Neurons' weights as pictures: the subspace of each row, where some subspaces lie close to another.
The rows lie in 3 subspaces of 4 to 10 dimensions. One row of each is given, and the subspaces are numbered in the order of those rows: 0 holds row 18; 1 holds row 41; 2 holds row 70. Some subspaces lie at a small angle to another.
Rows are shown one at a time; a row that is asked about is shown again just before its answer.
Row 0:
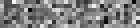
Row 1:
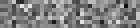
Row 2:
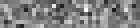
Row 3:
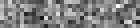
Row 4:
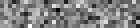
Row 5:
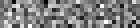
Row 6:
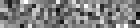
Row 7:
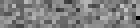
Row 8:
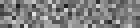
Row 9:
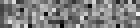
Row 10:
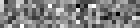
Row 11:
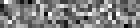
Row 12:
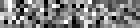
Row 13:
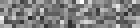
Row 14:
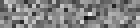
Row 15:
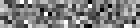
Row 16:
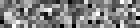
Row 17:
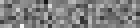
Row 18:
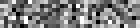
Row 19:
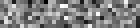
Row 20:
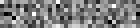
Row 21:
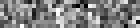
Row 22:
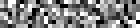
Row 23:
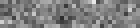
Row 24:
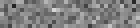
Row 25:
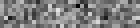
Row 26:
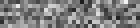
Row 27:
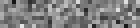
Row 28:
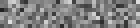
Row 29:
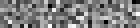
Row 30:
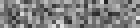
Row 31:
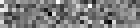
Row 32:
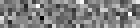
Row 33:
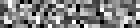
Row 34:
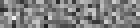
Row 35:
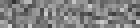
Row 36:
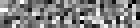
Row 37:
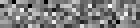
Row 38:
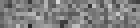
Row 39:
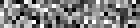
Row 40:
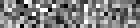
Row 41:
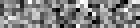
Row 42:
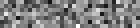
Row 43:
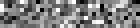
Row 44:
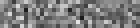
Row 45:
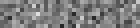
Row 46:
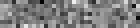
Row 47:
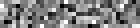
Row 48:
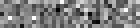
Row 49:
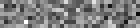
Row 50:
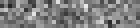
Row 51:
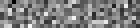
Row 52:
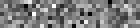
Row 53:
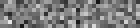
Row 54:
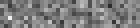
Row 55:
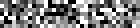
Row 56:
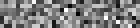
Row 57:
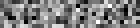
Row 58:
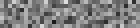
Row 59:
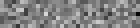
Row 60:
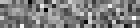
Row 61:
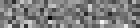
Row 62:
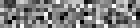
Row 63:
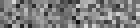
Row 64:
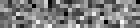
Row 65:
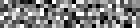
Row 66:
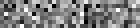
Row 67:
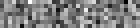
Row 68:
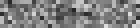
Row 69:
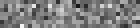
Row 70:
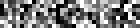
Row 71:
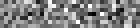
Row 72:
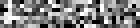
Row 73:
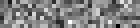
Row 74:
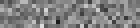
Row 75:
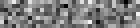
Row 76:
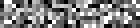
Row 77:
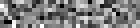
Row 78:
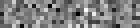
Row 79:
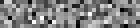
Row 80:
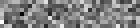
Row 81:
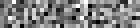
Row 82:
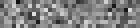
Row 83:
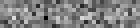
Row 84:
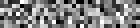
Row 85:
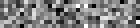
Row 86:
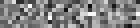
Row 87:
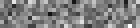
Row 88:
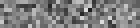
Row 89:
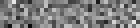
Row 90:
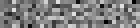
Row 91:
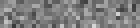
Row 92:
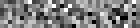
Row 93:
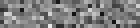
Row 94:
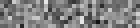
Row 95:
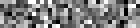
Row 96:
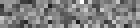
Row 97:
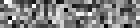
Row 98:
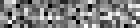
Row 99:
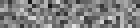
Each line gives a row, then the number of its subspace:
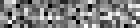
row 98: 1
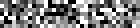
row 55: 2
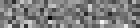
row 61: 1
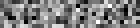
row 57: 0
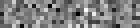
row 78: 2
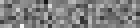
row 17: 0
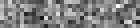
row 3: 2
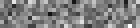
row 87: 2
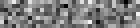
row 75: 2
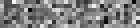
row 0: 1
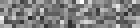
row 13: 2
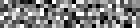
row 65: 2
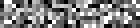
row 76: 1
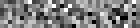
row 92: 2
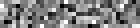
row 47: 2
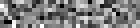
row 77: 2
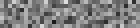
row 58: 1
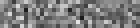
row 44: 1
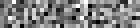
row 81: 1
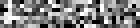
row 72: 2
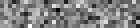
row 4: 1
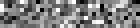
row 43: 1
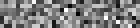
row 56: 2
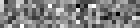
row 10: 1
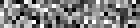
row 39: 2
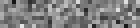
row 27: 2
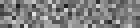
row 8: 2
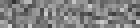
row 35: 1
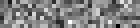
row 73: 2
